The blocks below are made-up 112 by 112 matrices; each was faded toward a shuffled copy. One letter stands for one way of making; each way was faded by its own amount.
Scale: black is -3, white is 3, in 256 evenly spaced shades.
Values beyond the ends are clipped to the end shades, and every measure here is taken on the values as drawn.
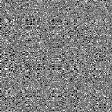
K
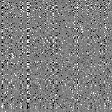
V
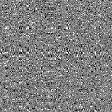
K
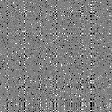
V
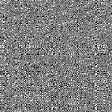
K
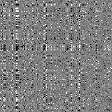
V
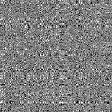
K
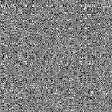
K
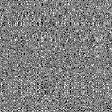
K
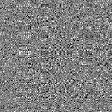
K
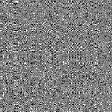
K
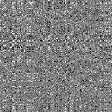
K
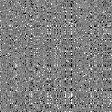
V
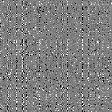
V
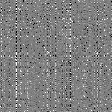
V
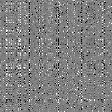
V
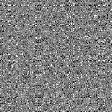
K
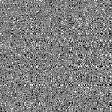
K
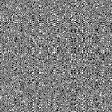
K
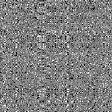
K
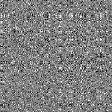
K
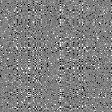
V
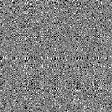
K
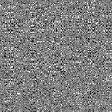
K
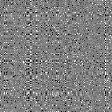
V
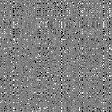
V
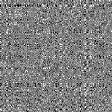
K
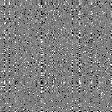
V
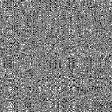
K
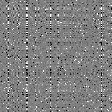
V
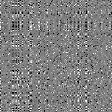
V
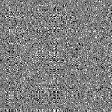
K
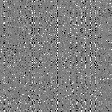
V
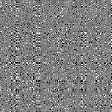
V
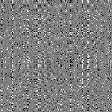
V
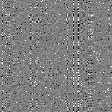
V
